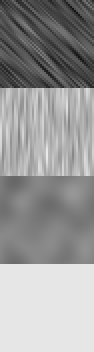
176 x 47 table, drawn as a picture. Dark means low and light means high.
It is made of 4 by 1 panels. Panel 1,1: low, slanting down to the right. Panel 2,1: high, streaked downward. Panel 3,1: middling, smooth, faint in contrast. Panel 4,1: very high, flat.
